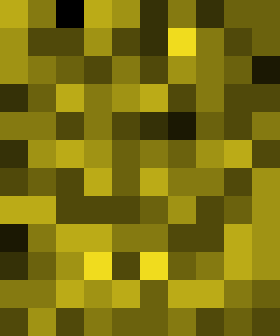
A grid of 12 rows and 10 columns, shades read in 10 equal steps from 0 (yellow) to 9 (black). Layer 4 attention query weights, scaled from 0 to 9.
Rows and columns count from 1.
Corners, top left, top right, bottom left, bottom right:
2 5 6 6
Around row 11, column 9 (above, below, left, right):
2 5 2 5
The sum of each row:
48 46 48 45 54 40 43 44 41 35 33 50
